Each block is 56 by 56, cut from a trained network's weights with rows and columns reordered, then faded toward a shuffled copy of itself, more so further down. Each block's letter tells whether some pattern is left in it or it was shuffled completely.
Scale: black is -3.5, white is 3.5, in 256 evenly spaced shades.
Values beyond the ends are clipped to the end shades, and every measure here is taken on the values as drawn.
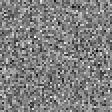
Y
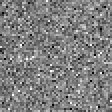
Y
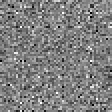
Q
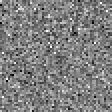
Y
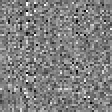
Q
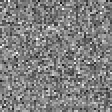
Y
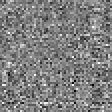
Q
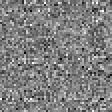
Q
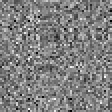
Q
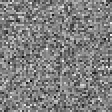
Y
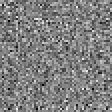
Q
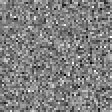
Y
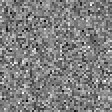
Y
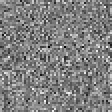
Q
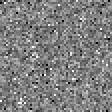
Y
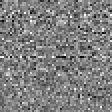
Q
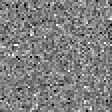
Y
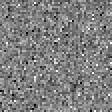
Y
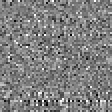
Q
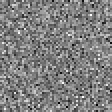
Y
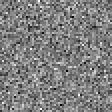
Y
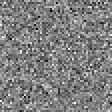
Y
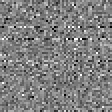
Q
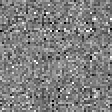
Q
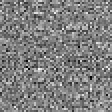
Q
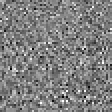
Q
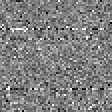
Q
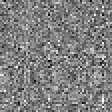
Q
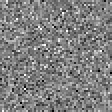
Y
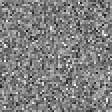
Y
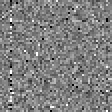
Q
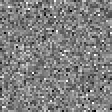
Y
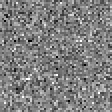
Q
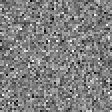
Y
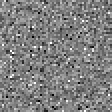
Y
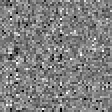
Q
